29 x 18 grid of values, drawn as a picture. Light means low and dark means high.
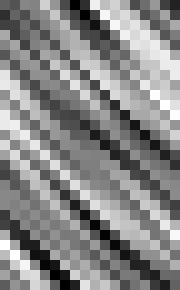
The grain runs diagonally down to the right. No row or column stands out. The halves do not mirror each other. On average the colour sits 50% of the way up the scale.
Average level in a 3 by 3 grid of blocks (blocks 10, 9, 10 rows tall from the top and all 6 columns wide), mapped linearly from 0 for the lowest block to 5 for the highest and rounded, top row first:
430 / 254 / 444
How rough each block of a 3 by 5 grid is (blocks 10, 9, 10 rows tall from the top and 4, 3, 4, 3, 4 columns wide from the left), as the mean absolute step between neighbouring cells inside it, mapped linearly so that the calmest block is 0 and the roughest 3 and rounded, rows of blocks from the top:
1 2 3 1 1
2 2 0 2 1
2 2 3 1 2
